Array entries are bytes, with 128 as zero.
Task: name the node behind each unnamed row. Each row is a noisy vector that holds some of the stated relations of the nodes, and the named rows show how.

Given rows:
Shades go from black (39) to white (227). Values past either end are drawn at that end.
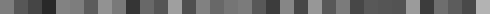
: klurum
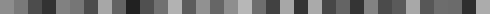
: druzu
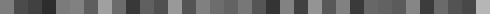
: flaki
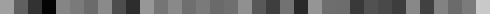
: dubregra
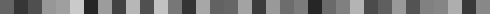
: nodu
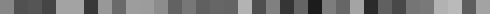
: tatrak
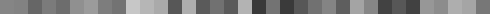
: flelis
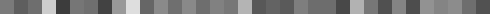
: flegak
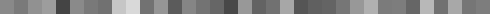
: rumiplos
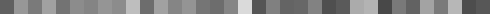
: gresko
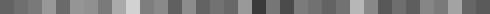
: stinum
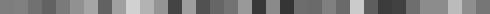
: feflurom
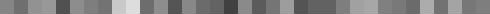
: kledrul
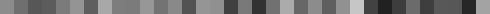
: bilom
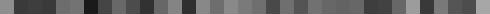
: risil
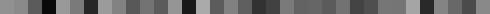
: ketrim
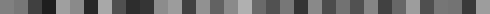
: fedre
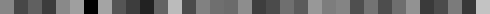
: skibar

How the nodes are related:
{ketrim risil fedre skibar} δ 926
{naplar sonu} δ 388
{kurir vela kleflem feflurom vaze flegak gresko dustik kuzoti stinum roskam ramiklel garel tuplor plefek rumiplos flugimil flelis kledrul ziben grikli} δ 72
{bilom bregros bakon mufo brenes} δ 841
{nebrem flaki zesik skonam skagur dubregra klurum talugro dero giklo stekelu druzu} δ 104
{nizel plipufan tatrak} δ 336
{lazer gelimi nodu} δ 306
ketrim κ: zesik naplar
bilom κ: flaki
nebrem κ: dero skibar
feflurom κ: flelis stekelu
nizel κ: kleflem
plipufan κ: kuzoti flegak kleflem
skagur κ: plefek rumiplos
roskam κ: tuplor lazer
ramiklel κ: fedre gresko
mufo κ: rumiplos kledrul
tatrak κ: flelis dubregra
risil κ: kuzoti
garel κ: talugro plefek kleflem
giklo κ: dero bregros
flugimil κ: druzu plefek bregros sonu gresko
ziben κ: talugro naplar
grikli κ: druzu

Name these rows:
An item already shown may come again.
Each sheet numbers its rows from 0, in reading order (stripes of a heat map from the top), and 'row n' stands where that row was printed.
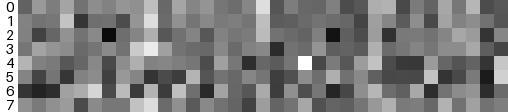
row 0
gresko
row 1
kleflem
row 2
nizel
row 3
ziben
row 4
mufo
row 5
nebrem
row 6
lazer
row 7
rumiplos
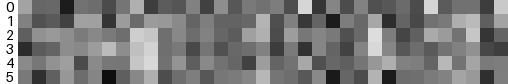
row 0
skagur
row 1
tatrak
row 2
flugimil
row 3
roskam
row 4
rumiplos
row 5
plipufan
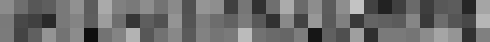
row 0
bilom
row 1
flaki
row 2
nizel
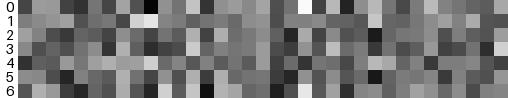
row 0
sonu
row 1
garel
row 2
talugro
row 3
dero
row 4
tuplor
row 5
zesik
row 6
naplar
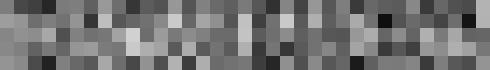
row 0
flaki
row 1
bregros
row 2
plefek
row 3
flelis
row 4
zesik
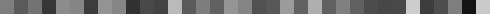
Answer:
giklo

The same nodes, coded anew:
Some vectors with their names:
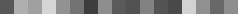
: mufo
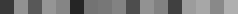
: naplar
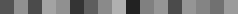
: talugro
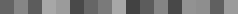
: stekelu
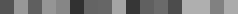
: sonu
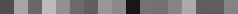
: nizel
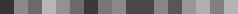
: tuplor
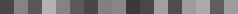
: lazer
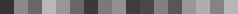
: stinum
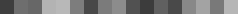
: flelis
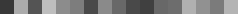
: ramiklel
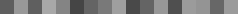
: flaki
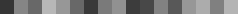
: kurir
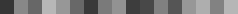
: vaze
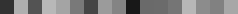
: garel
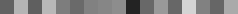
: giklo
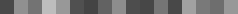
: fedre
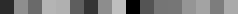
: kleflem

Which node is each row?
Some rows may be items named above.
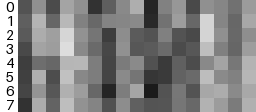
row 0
talugro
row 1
nebrem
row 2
mufo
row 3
bilom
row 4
flelis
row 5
flugimil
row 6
plefek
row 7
roskam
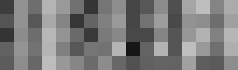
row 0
kledrul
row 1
zesik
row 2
tuplor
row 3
dero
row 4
tatrak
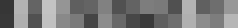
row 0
ketrim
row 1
grikli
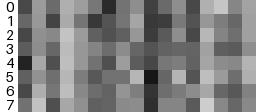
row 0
rumiplos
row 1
druzu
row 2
skibar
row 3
tatrak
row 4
ziben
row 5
dero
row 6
plipufan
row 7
skagur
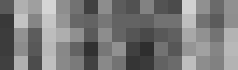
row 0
mufo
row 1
risil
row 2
feflurom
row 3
gresko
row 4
flugimil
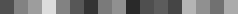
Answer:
bregros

